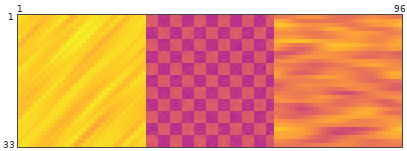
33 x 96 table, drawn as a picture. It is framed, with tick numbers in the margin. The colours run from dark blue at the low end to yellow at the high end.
It is made of 1 by 3 panels. Panel 1,1: very high, slanting up to the right, faint in contrast. Panel 1,2: middling, checkered. Panel 1,3: high, streaked across.
